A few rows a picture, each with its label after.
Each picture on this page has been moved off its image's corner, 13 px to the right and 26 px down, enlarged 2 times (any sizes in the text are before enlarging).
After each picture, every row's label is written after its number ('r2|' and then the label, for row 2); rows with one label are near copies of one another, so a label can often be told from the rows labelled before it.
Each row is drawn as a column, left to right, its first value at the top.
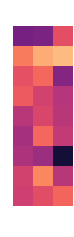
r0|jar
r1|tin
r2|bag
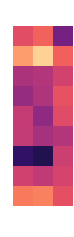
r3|bag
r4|bag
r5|jar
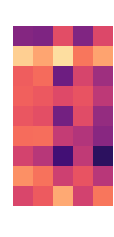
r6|tin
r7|tin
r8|bag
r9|jar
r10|bag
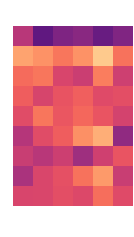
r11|jar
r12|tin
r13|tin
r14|tin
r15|tin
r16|jar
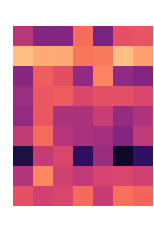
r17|bag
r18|tin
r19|jar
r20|bag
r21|jar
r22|bag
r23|bag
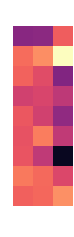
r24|tin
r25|tin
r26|bag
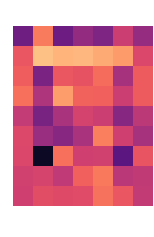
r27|jar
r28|bag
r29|jar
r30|jar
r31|tin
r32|bag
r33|jar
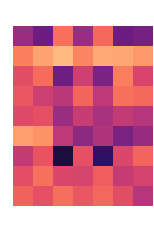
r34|tin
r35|tin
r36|bag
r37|jar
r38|bag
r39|jar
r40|jar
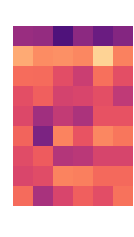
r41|tin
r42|jar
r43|tin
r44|tin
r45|tin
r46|tin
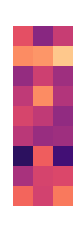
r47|bag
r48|jar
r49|bag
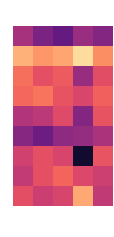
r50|jar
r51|jar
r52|jar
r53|bag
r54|jar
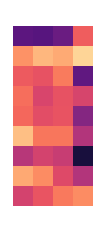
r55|tin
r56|tin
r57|tin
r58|bag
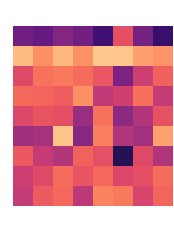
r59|jar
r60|jar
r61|tin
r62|jar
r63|tin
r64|bag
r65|jar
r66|tin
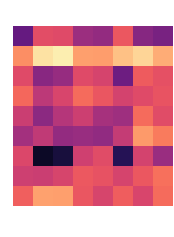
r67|jar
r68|bag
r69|bag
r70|jar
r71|jar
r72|bag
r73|tin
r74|tin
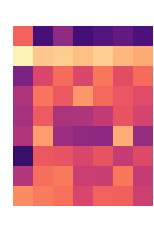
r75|bag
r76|tin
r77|jar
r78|jar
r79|jar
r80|tin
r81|jar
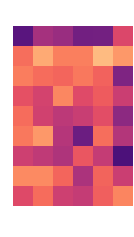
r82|tin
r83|tin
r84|jar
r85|jar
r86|tin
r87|bag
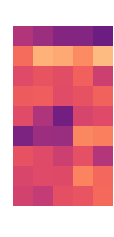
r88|jar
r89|jar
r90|jar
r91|tin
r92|tin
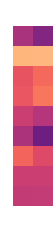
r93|jar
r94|jar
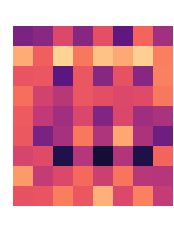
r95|tin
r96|jar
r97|bag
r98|tin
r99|bag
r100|tin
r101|bag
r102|jar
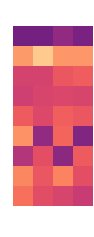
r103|tin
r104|jar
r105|tin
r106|jar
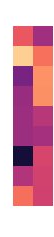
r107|bag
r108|jar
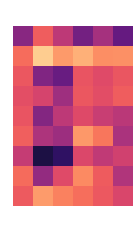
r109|tin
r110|bag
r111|bag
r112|tin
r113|tin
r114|jar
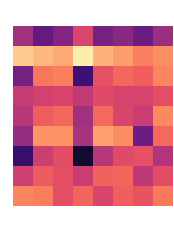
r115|bag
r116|tin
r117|tin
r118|bag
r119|tin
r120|tin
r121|jar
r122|tin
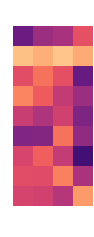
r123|jar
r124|jar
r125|tin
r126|bag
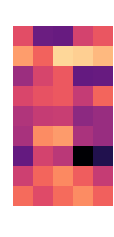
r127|bag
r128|tin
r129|tin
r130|bag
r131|bag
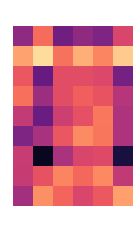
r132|jar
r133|bag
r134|tin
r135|tin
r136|tin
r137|bag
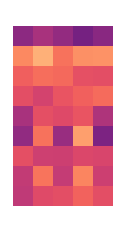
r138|jar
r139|tin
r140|jar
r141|tin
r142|jar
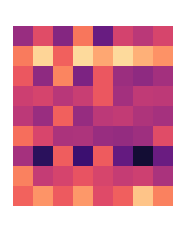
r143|tin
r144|bag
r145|jar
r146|bag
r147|jar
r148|bag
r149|bag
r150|bag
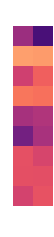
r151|jar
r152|jar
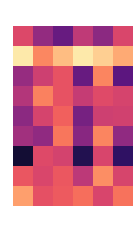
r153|bag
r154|jar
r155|tin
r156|bag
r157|tin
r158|bag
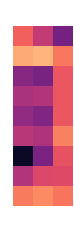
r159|bag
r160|bag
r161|tin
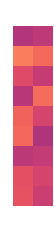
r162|tin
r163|jar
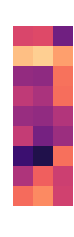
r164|bag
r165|bag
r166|jar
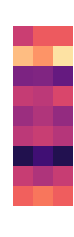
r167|bag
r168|bag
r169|bag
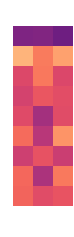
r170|tin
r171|jar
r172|tin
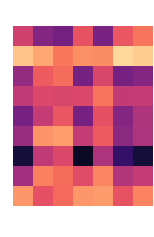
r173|bag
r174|tin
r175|tin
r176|bag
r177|tin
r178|bag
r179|bag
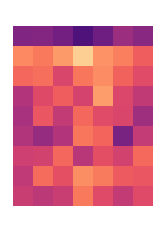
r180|jar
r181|jar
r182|jar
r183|tin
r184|tin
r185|jar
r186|jar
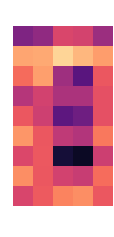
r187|tin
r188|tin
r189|bag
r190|bag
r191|tin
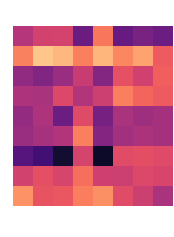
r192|bag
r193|bag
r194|bag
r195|tin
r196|bag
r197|jar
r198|jar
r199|jar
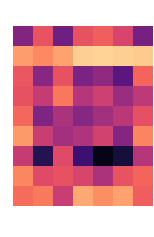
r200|tin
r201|bag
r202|jar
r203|bag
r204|bag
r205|bag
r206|tin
